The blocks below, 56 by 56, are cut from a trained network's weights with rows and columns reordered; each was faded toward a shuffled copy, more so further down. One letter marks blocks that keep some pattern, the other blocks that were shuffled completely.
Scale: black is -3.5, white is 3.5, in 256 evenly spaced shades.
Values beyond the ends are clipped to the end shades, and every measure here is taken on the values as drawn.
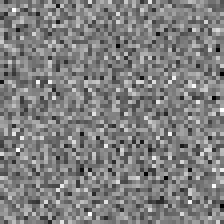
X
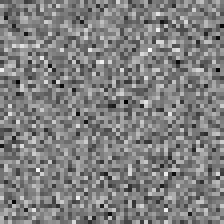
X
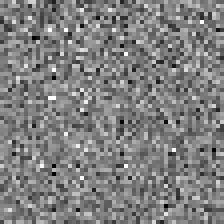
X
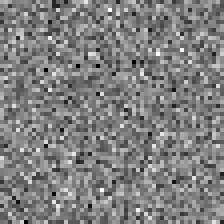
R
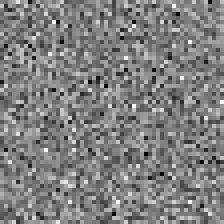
R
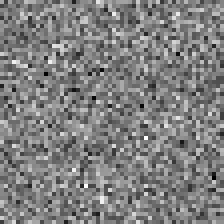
R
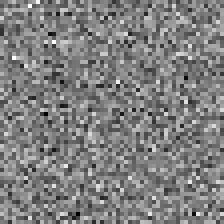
X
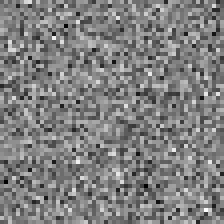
R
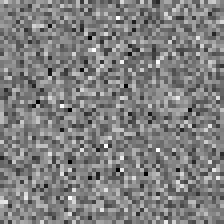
X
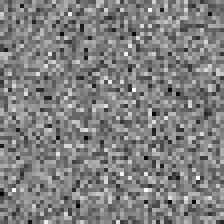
R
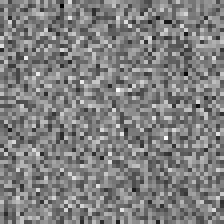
R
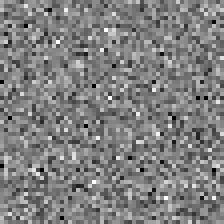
R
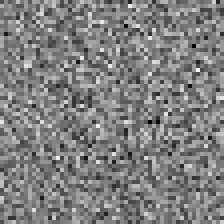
X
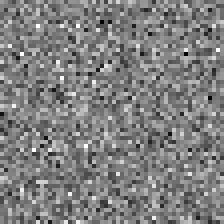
X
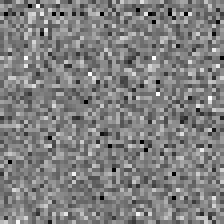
X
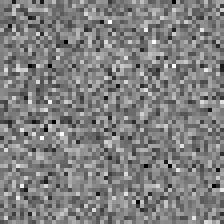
X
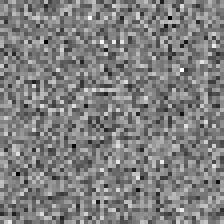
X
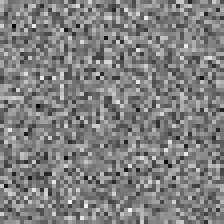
X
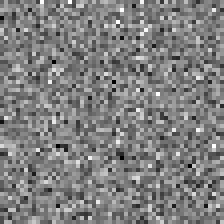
X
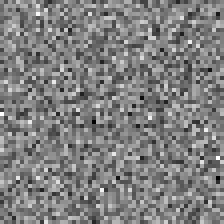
R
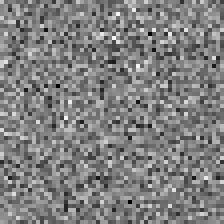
X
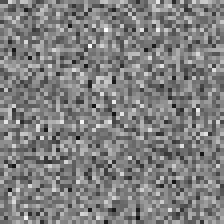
X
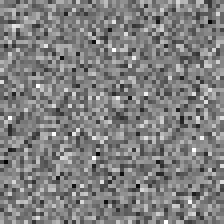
X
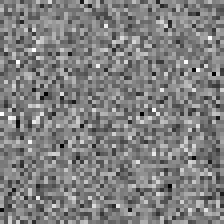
X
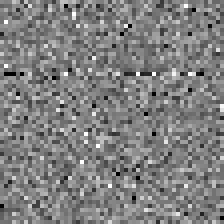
X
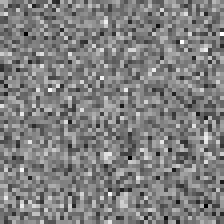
X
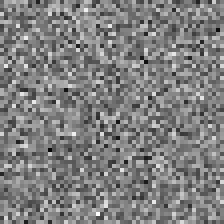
X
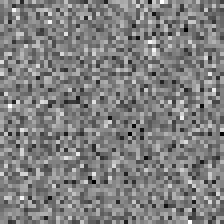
X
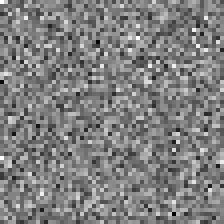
R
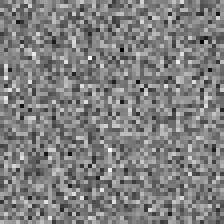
X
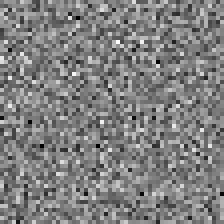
X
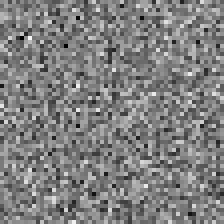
X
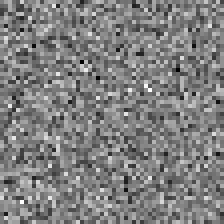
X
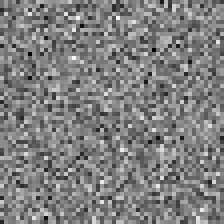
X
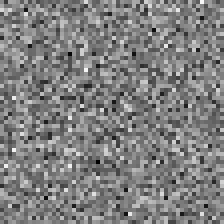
R
